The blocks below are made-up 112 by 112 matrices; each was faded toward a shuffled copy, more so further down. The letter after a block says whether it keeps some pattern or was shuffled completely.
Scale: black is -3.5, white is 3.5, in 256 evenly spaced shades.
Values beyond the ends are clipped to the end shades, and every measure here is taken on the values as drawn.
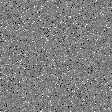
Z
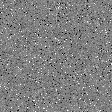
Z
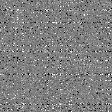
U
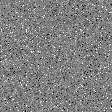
Z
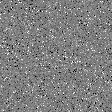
Z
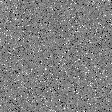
Z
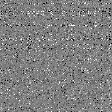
U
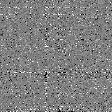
U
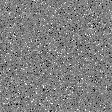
Z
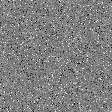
Z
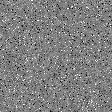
Z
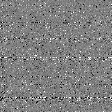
U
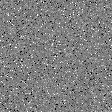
Z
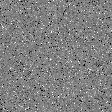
Z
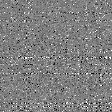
U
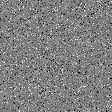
Z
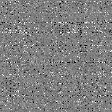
U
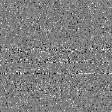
U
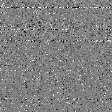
U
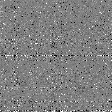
U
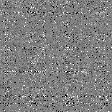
U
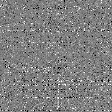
U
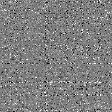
U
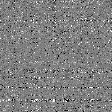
U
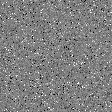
Z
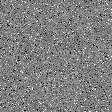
Z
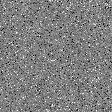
Z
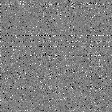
U
